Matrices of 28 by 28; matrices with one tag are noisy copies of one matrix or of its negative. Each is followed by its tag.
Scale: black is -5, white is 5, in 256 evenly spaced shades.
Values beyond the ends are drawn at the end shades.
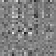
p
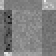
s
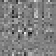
p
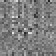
p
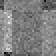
s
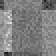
s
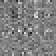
p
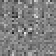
p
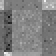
s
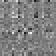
p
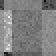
s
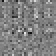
p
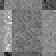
s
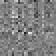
p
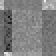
s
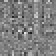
p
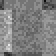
s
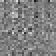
p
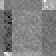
s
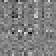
p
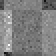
s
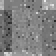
s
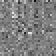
p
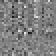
p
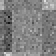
s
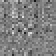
p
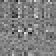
p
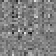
p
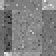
s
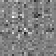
p
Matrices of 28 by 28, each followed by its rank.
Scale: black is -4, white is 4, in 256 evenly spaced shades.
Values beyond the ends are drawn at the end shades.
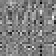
five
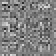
five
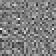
five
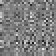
three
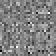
five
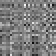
three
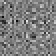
five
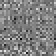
five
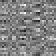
three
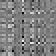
three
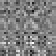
three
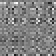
three
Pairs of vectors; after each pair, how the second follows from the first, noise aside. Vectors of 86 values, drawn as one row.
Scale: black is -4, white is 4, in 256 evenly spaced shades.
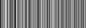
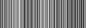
shuffled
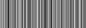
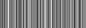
negated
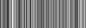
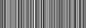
shuffled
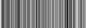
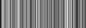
negated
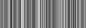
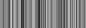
negated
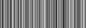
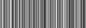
negated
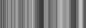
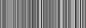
sign-scrambled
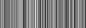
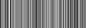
shuffled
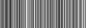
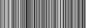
negated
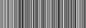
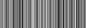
sign-scrambled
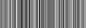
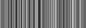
sign-scrambled
